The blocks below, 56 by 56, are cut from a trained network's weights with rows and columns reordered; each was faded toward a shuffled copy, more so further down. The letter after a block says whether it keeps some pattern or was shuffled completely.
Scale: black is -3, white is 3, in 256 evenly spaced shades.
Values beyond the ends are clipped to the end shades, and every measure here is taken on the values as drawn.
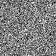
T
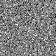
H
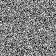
T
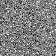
H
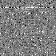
H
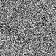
H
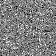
T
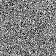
H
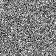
T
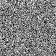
T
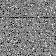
H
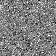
T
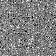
H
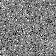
T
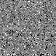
H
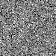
T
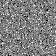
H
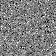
T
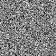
T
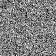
H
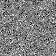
H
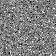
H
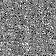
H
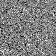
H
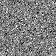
T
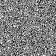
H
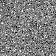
T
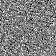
H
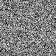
T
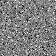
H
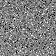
T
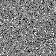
T
